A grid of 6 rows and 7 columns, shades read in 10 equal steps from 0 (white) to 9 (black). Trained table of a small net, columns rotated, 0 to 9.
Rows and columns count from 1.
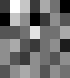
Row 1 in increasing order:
0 2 3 5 7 7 9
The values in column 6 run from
4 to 6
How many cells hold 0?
1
